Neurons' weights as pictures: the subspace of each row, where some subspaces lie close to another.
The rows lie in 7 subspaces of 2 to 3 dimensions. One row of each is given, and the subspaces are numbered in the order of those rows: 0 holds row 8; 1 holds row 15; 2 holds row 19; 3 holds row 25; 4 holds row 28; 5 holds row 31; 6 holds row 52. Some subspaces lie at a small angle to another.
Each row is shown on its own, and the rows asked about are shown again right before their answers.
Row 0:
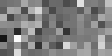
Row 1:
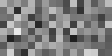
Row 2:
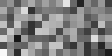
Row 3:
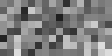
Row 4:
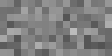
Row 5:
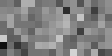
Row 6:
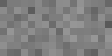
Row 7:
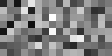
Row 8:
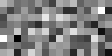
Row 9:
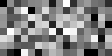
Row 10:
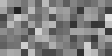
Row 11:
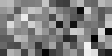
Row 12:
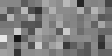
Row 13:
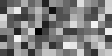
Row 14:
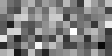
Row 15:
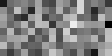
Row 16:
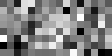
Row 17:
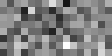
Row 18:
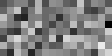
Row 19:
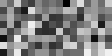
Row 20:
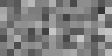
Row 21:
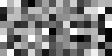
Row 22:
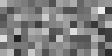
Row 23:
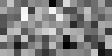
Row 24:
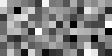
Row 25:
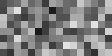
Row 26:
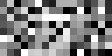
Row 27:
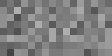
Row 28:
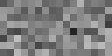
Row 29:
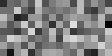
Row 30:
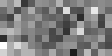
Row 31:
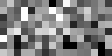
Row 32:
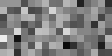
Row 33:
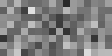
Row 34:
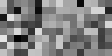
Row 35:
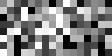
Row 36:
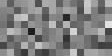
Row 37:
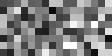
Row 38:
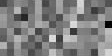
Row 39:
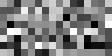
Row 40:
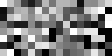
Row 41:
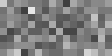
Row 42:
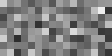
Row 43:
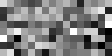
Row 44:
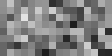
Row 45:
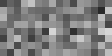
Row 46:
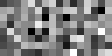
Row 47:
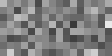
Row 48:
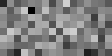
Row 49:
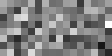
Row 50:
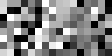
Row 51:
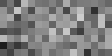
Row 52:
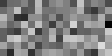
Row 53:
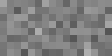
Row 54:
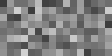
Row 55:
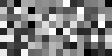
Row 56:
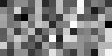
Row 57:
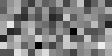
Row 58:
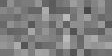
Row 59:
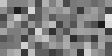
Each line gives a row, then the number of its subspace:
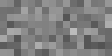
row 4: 4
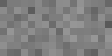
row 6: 1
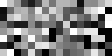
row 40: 4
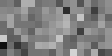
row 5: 2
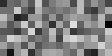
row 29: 6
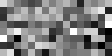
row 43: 4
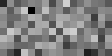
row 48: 1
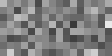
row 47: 6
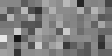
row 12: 3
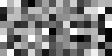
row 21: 4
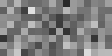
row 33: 6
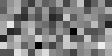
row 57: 0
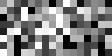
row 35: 5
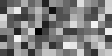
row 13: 3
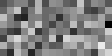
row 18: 6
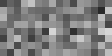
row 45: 4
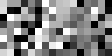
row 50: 3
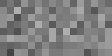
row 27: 2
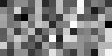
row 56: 1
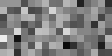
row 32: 3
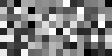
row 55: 2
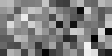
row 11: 5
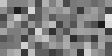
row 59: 3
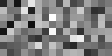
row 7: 0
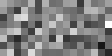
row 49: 6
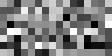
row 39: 4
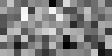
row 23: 5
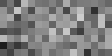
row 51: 2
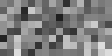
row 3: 6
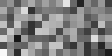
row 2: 2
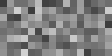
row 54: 5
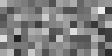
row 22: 0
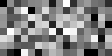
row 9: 1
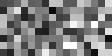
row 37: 3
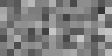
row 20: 4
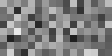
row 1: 2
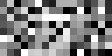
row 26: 0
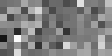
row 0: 3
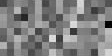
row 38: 1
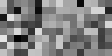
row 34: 5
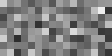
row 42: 0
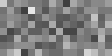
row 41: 1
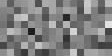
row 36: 0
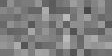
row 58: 4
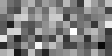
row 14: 0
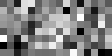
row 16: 2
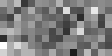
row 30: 2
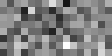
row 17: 5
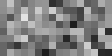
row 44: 5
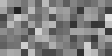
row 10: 3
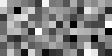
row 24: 5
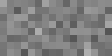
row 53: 5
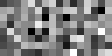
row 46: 0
